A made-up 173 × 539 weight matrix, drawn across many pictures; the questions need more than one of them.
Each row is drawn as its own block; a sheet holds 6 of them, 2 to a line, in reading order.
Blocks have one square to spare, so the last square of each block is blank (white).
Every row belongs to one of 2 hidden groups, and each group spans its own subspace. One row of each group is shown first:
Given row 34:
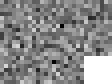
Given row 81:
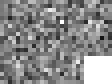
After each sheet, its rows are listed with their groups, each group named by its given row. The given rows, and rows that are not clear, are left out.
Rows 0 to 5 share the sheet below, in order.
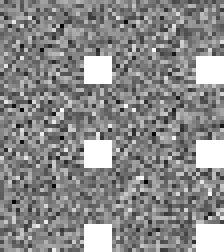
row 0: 34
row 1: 34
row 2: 34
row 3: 34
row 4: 81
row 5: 81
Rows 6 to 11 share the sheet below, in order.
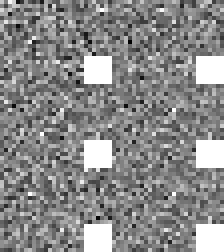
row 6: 81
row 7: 81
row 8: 34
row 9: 34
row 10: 81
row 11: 34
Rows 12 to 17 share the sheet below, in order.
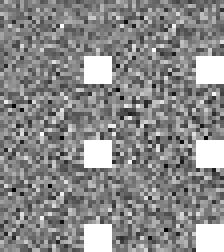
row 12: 34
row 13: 34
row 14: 34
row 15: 81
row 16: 34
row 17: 34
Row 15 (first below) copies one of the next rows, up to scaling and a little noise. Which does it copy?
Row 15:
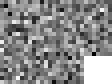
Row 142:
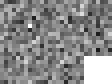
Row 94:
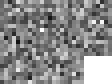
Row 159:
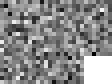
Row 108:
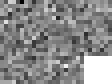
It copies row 159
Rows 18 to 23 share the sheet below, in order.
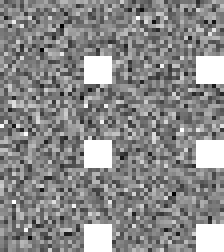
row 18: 34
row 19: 81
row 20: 81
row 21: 34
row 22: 81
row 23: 34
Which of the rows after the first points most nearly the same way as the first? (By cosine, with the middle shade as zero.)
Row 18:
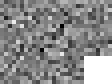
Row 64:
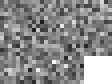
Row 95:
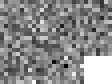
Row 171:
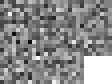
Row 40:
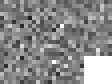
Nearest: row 95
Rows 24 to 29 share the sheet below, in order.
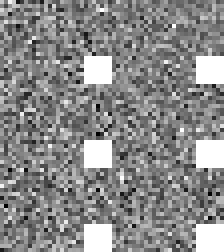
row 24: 81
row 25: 34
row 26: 81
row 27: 34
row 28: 81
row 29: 81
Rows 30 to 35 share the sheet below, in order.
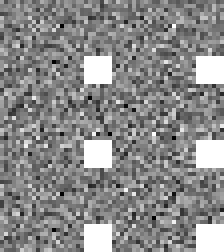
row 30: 34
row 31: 34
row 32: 81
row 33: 34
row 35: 34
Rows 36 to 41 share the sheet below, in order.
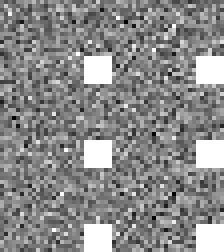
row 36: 81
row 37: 34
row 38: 81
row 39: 34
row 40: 34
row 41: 34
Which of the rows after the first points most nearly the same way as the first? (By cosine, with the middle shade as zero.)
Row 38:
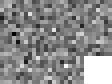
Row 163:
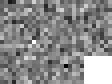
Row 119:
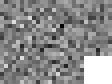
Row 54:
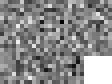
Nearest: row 119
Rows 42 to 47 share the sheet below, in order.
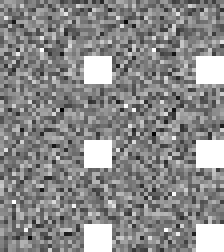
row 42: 34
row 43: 34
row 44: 34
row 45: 34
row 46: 81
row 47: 34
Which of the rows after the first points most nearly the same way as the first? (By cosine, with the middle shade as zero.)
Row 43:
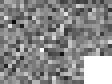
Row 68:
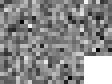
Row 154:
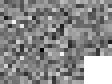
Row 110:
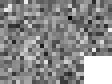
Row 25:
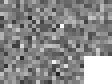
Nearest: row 25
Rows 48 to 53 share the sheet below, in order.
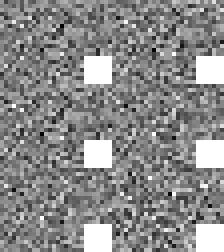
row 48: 34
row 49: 34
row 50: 34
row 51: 34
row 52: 34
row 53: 34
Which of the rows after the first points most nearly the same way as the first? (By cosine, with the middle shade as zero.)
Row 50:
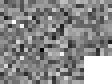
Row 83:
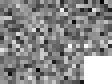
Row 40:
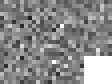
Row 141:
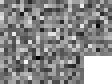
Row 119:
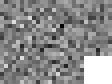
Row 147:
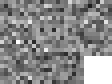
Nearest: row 119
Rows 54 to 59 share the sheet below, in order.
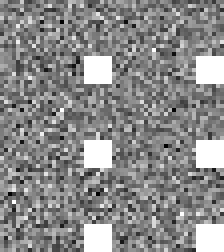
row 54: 81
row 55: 34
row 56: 34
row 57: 34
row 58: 81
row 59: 34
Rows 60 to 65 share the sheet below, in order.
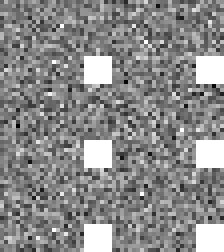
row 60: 34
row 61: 81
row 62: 81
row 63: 34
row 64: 34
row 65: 81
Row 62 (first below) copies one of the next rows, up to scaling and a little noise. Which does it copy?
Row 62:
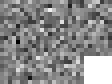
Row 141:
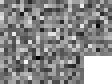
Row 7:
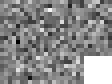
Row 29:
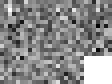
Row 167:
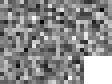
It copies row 7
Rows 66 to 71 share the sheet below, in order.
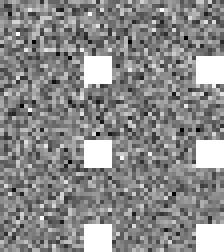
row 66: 81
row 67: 81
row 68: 81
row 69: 34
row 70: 34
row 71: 34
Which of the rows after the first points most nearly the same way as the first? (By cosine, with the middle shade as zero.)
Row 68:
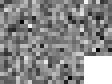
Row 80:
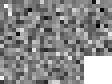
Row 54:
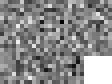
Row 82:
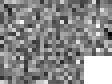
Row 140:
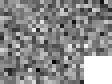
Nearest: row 80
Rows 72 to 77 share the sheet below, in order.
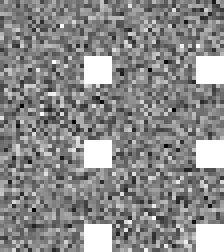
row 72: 34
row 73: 34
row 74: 81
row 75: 34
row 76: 81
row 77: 34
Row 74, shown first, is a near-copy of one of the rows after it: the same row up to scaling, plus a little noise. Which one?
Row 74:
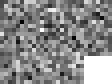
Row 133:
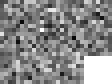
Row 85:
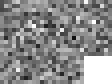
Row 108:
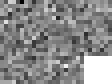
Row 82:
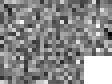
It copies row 133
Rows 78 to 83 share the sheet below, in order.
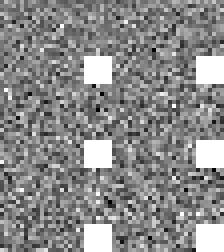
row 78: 34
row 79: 34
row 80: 81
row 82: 81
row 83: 34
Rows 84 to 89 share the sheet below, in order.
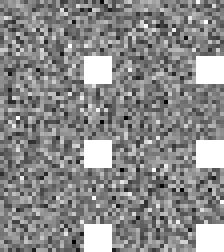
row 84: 34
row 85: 81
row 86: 81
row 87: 81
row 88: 34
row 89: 81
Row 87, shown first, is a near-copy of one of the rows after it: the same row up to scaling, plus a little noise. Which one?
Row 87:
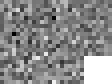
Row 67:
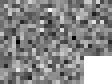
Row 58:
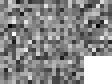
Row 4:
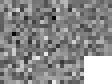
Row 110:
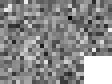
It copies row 4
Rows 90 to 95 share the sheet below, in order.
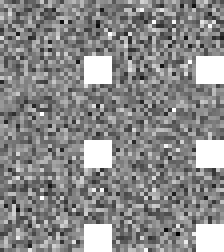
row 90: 81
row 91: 81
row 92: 81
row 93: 34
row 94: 81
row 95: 34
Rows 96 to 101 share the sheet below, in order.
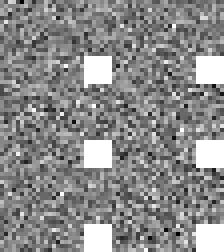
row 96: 81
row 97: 34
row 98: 81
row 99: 34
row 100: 34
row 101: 34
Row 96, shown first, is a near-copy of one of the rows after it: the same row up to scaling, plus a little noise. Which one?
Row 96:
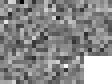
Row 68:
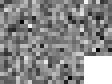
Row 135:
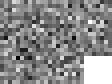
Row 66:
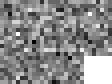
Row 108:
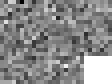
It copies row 108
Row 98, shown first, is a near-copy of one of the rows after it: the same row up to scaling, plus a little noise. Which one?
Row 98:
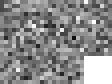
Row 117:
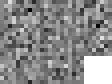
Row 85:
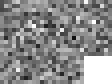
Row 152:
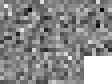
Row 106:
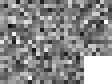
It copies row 85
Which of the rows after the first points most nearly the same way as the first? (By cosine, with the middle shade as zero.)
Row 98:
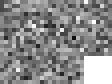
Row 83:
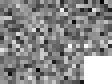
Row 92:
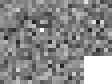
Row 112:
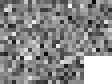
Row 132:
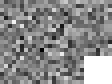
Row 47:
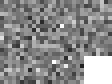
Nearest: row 92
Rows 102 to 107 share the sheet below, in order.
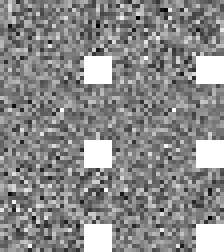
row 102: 81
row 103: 81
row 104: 34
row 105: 34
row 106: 81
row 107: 81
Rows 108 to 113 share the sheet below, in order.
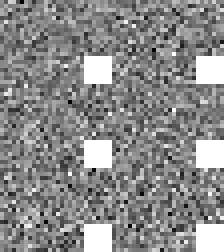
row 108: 81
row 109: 34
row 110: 81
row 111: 34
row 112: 81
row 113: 81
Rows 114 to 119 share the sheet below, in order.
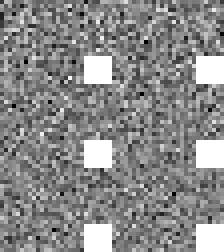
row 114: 81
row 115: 81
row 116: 34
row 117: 81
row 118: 34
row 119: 34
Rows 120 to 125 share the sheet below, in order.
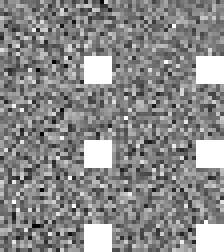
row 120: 34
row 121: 34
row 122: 34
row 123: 81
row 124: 81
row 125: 81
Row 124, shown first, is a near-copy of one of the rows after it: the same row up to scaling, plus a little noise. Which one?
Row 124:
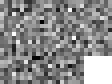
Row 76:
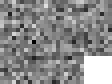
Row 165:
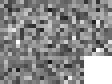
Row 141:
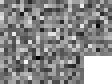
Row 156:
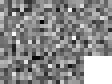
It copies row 156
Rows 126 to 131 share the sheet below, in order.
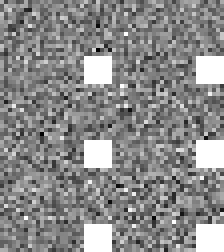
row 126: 81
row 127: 81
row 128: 34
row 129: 81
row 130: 81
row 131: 34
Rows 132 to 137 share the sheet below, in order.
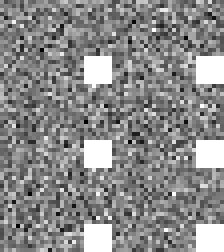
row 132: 34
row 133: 81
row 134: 81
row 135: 81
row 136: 81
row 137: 34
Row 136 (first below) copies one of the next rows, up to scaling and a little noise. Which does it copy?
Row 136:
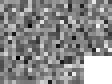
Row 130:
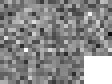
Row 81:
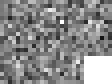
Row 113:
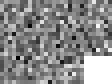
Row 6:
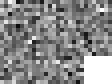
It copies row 113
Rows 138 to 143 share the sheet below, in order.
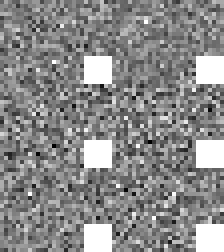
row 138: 34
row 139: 81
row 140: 34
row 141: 81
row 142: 81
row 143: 34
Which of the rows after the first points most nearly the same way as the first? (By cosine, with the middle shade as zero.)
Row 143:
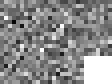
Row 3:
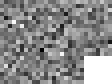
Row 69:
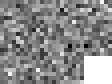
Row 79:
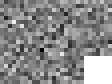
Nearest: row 69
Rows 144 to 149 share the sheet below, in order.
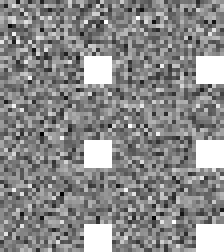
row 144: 81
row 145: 81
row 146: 34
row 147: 81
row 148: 34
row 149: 34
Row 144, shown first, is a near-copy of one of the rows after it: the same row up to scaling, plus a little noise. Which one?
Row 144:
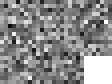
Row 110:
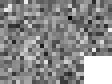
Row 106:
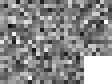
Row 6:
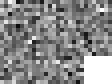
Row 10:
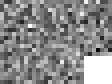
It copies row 106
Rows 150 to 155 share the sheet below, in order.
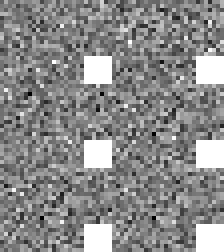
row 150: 34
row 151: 81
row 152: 81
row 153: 34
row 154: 34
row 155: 34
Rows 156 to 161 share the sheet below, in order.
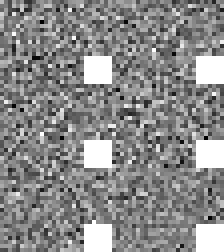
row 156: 81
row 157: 34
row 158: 34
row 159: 81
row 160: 81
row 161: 81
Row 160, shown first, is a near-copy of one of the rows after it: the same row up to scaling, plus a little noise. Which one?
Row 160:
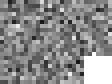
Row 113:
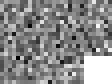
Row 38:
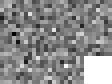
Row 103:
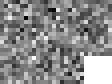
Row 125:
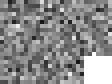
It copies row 125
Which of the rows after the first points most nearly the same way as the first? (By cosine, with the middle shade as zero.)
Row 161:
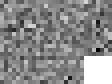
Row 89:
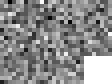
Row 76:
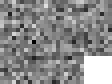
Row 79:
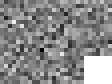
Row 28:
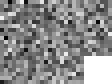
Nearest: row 76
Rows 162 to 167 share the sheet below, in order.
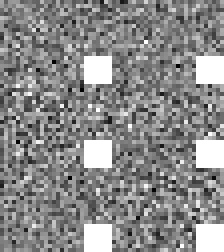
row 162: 34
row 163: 81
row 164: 81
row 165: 81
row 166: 81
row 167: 81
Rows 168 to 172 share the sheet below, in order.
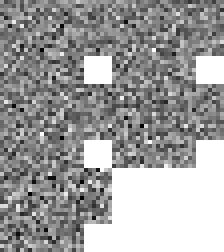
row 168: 34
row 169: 34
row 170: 34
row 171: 81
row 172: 81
